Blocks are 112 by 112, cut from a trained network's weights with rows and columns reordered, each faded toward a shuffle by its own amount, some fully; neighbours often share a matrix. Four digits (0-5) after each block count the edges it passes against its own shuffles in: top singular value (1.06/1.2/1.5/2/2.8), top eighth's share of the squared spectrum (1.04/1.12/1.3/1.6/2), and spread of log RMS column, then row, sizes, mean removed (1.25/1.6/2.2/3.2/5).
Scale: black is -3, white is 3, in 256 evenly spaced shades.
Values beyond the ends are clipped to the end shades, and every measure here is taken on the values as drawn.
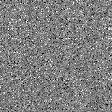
3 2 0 1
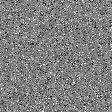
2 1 0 0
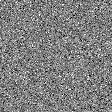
1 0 0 0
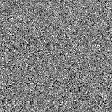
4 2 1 1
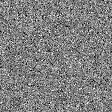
1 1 0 0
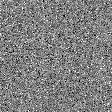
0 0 0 0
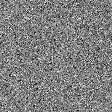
0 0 0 0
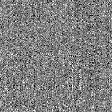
3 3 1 2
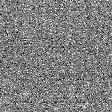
3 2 0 1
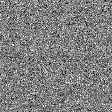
3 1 0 0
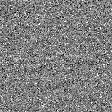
3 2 0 1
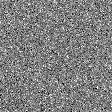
1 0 0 0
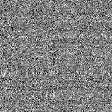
4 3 2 2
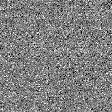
3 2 0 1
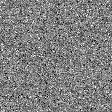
2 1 0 0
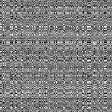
5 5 4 4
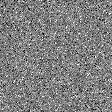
2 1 0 0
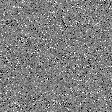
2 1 0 1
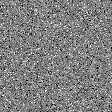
1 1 0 0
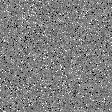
0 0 0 0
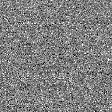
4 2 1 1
